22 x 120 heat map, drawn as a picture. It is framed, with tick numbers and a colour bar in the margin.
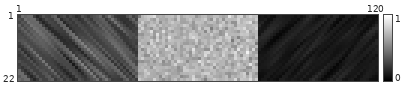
The table splits into one row of 3 panels. Panel 1,1: low, slanting down to the right. Panel 1,2: high, fine-grained. Panel 1,3: very low, slanting up to the right, faint in contrast.
